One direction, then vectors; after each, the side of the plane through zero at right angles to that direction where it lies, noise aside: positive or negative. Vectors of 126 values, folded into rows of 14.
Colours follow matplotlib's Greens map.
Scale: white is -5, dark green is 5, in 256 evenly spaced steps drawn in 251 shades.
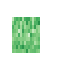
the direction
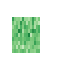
negative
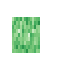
positive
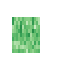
negative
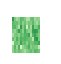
negative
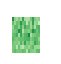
negative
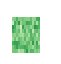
positive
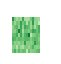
negative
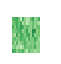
negative
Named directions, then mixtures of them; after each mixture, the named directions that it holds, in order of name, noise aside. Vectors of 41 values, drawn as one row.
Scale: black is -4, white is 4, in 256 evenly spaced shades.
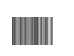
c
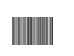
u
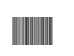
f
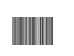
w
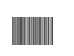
f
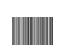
f, u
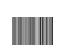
u, w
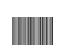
u, w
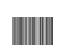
w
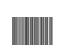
c, f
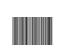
f, u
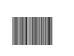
f, u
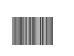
w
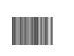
c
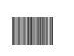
u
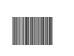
f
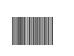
f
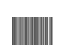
c, f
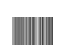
c, w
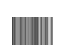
c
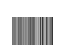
u, w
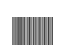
c, f
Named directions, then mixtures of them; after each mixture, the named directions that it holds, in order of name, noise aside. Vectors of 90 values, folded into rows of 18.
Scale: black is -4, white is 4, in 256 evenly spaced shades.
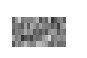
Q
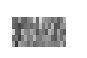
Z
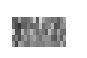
Z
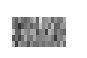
Z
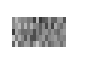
Q, Z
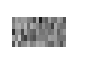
Q, Z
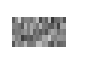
Q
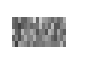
Z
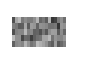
Q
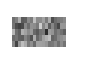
Q, Z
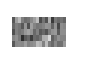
Q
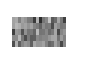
Q, Z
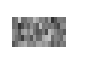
Q, Z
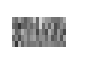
Z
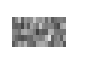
Q, Z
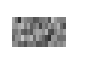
Q, Z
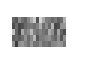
Z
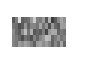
Q, Z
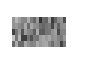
Q, Z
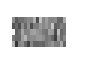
Q, Z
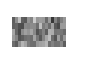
Q, Z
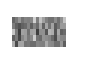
Z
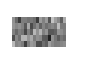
Q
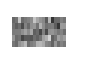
Q, Z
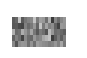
Q, Z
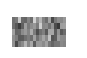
Q, Z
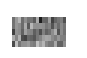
Q, Z
